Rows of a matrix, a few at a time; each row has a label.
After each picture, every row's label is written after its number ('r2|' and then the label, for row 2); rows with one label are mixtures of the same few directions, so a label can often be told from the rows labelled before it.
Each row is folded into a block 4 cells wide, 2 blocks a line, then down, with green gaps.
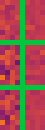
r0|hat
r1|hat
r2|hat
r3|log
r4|hat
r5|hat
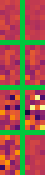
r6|hat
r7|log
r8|hat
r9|hat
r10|log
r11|log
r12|hat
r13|hat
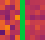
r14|hat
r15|log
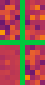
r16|hat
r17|log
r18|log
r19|hat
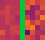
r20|hat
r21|hat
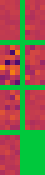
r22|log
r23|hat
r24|log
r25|hat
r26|log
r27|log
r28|hat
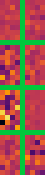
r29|log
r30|log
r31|hat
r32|hat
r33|hat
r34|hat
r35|hat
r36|log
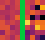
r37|hat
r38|log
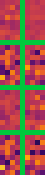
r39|log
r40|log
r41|hat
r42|log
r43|hat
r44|log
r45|hat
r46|log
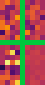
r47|hat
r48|hat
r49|log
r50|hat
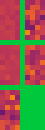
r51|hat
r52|hat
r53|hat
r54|hat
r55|log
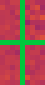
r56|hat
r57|log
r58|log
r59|hat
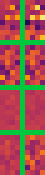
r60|log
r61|log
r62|hat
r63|hat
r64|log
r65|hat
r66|hat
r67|hat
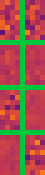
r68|hat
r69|hat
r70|hat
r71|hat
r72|log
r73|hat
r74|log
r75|log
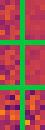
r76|hat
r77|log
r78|hat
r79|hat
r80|log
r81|hat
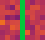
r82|log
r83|hat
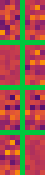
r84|hat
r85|log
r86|hat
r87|log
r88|log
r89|log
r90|log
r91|hat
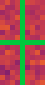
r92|hat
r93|hat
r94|hat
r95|log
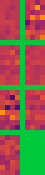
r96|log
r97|log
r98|log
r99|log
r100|log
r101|log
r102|hat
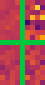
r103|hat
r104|log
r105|hat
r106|hat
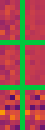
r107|hat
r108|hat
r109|hat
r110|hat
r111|log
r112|log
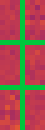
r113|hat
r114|log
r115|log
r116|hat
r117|log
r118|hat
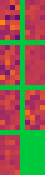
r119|log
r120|hat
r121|hat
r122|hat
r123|hat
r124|hat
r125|log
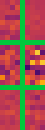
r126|log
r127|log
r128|hat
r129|log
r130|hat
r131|log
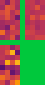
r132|hat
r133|log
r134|log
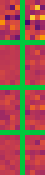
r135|log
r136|log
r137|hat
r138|log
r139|hat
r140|log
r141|hat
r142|log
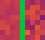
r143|hat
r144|hat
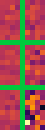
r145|log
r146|hat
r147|log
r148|log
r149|log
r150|hat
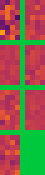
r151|hat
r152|log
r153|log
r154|hat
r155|hat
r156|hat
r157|log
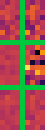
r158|hat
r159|hat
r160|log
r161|log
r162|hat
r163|hat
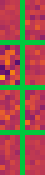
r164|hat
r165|log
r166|hat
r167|log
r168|hat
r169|hat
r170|hat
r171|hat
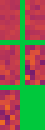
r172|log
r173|log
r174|hat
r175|hat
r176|hat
